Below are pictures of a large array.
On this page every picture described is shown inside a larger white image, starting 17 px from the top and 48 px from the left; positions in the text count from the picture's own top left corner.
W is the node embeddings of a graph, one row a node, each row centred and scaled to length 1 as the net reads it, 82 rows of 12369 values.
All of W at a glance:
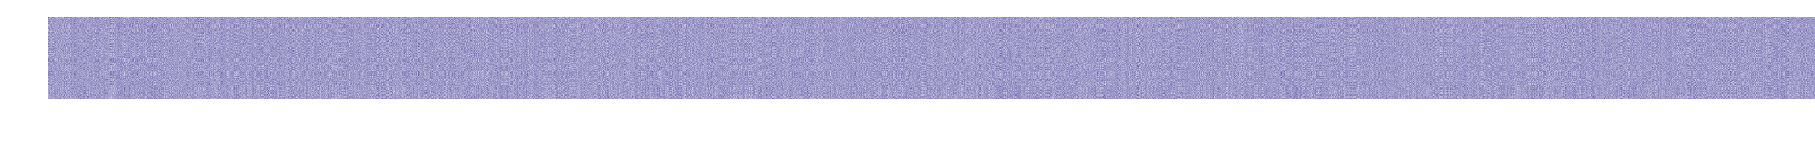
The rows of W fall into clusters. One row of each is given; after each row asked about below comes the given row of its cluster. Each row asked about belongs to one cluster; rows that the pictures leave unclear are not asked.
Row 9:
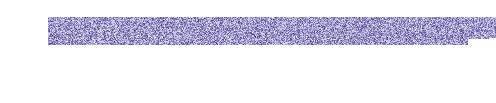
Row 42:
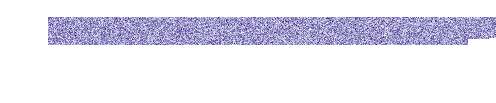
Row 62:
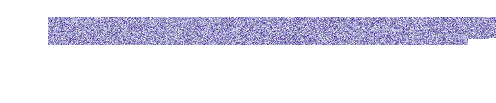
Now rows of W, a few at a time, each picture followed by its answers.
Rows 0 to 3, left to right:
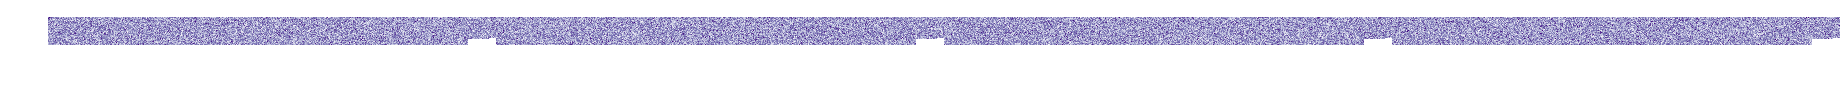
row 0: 42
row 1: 9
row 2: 42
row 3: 62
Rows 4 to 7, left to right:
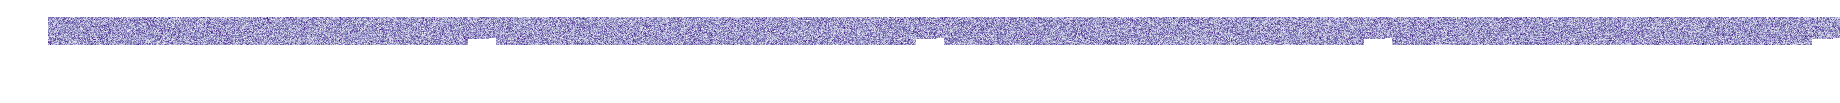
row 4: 42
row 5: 62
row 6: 42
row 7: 9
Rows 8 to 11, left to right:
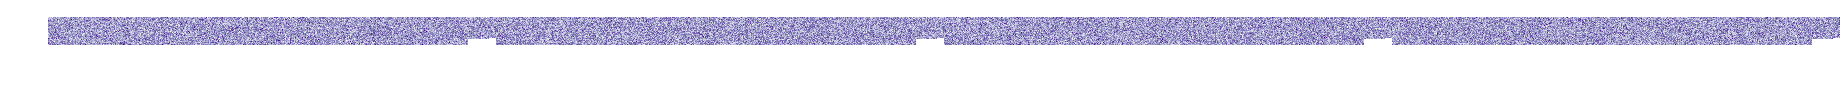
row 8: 9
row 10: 9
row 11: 42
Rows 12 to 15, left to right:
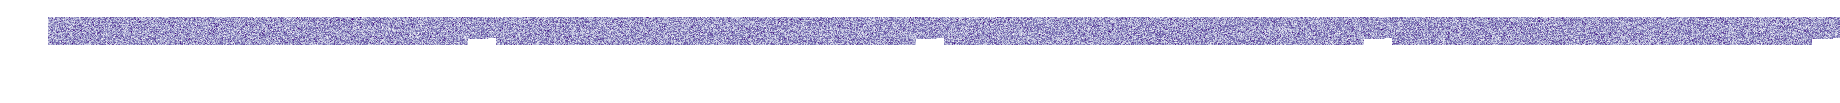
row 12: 62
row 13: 62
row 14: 62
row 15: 42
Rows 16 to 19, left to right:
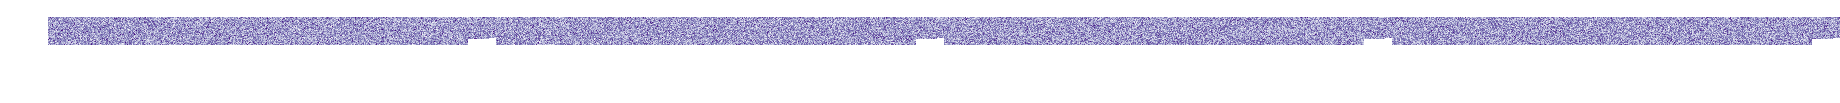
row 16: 42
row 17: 9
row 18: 62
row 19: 42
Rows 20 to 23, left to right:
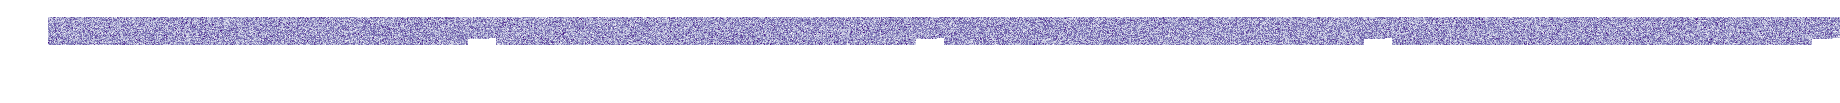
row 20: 9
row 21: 62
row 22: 42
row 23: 62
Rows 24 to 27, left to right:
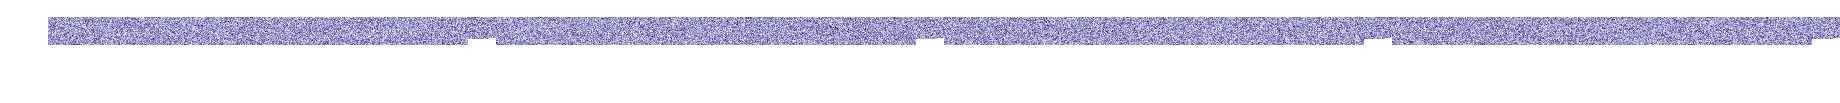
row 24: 62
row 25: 9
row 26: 42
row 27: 42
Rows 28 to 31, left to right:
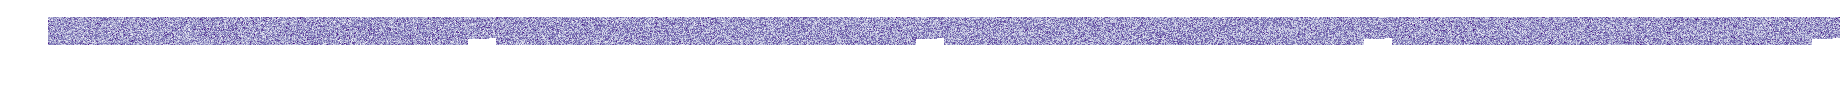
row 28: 9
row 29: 42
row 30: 62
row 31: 62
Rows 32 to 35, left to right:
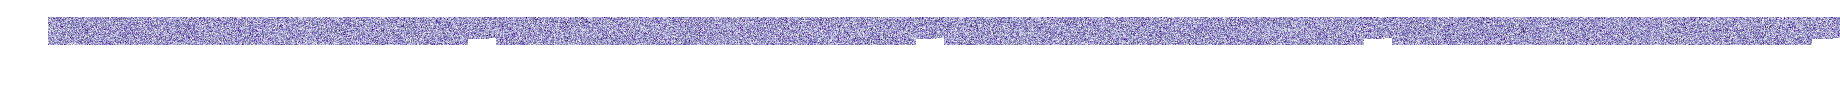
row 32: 42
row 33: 62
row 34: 62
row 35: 42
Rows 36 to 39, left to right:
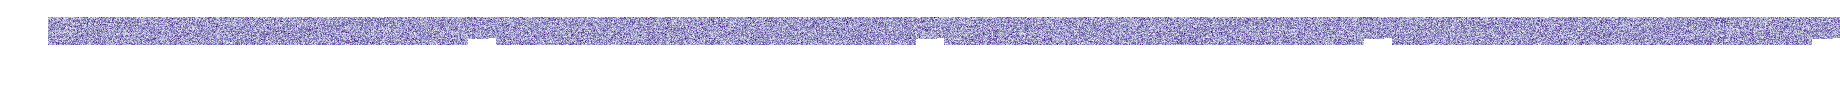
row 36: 62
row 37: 9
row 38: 62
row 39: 62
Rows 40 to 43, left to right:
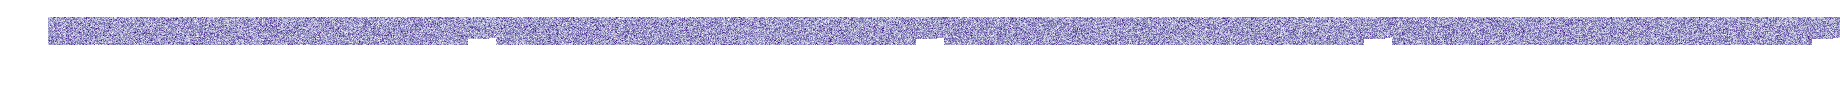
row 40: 9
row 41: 42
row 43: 42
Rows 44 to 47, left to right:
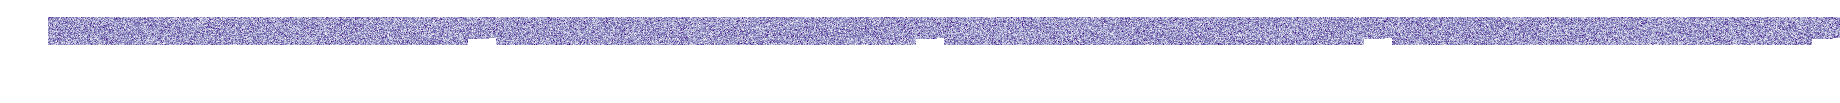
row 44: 42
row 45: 9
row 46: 62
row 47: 42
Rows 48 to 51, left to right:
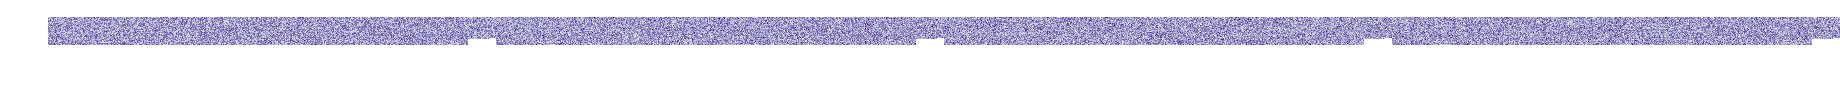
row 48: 9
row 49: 9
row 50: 62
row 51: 9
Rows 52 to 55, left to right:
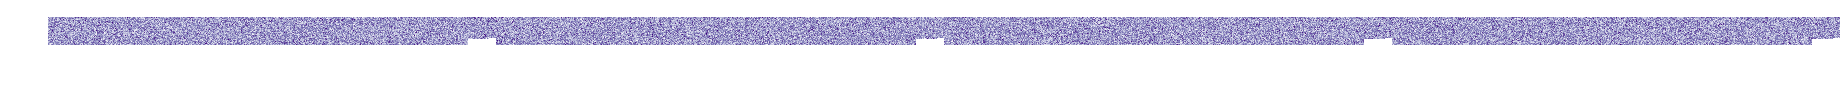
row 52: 62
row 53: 9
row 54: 42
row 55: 42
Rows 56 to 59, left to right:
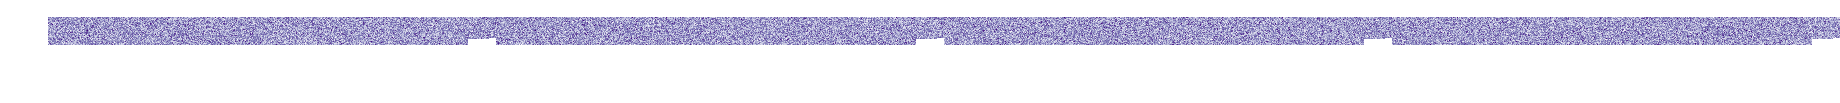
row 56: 42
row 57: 42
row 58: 42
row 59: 9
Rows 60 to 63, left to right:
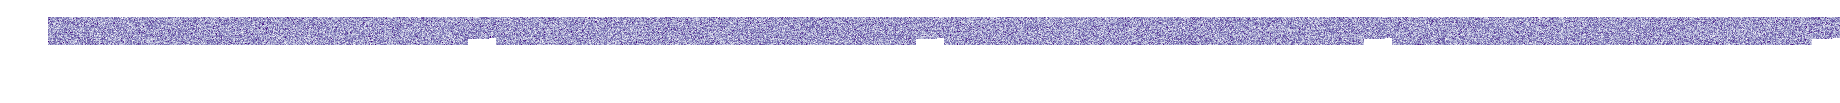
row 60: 42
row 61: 9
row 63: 62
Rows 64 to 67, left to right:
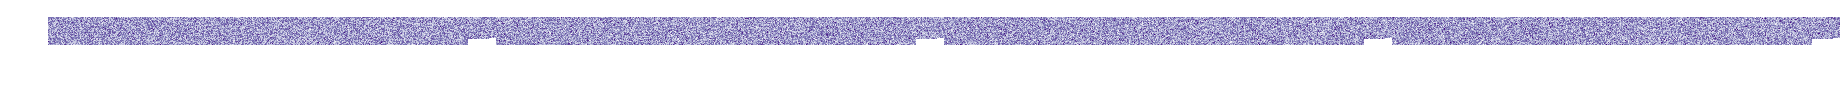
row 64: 42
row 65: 9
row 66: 42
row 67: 42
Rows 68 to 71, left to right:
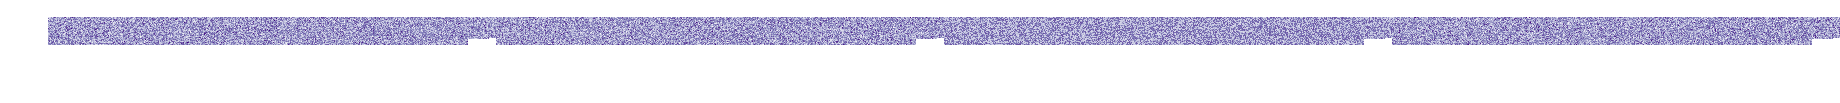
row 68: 9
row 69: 62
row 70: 9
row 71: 9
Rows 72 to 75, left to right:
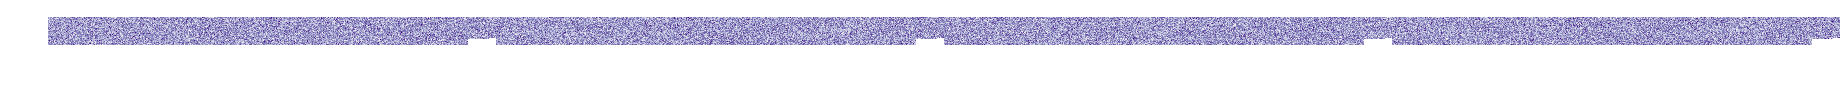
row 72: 9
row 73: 62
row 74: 9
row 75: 62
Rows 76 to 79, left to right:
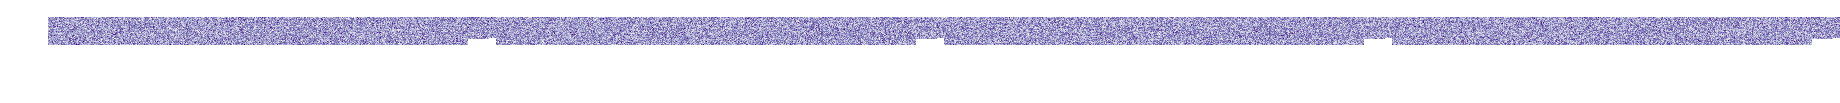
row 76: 62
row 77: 9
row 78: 9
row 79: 62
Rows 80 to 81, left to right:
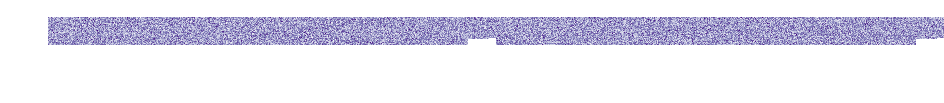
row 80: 62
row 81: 9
